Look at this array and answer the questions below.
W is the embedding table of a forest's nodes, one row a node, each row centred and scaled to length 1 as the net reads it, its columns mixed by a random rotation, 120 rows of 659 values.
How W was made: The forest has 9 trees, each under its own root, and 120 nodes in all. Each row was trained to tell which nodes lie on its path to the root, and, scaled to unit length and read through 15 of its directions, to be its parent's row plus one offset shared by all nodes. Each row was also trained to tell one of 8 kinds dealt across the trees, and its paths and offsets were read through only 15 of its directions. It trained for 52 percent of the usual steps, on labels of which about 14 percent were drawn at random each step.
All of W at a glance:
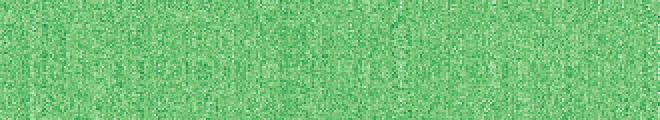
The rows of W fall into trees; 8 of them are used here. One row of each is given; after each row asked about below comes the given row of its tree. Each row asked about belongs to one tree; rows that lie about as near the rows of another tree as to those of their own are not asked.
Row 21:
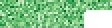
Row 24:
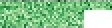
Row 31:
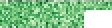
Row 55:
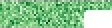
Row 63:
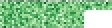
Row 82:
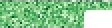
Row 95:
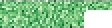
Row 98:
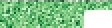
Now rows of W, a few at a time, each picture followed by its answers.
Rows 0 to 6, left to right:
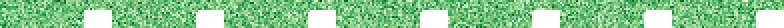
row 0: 24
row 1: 82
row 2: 82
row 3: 31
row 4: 63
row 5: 21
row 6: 31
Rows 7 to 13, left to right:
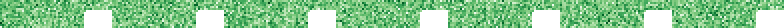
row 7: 31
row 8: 63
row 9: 63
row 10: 98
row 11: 95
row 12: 55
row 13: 24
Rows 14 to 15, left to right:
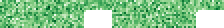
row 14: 24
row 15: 21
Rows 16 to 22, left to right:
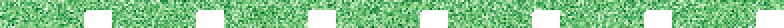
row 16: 21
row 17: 95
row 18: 24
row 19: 21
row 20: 21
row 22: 95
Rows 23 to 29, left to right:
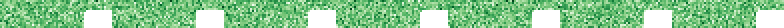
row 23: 82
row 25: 63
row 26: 31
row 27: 24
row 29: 95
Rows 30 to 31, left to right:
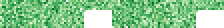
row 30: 63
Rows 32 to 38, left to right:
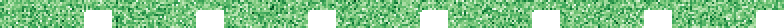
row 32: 95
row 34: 24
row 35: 63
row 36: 21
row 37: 24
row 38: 55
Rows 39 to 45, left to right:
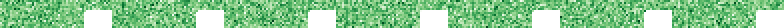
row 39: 63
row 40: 21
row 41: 55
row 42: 55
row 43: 24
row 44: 21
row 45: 55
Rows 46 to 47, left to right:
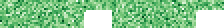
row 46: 82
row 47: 98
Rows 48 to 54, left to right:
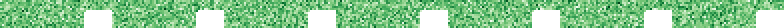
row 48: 95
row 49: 63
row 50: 63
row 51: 24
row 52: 63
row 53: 63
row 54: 24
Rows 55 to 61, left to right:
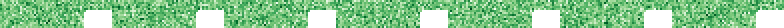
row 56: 24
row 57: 98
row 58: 95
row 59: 21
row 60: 63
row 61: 24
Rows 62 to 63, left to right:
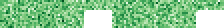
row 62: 98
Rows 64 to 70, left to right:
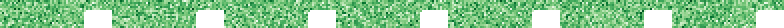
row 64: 63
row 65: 31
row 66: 31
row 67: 82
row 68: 98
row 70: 63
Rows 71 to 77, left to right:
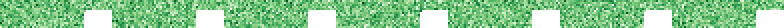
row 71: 31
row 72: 98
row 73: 98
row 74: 82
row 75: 55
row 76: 31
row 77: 98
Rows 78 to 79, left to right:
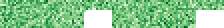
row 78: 63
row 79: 55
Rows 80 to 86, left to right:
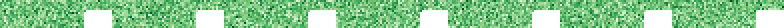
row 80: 21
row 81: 24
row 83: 63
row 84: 31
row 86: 24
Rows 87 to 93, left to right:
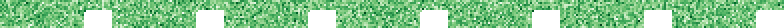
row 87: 82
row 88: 95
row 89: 21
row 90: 24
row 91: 95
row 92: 55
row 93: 24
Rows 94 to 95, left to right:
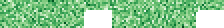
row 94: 98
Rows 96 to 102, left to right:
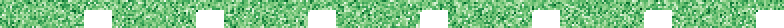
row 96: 98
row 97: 21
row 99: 31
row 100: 82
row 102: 21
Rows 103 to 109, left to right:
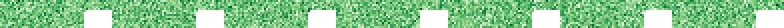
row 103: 63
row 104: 21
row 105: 31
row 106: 55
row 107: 21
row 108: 63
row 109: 31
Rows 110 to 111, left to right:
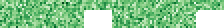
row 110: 55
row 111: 24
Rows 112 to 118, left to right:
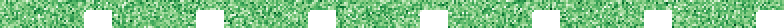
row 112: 21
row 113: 98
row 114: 82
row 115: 24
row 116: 21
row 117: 98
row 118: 95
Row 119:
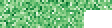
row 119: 98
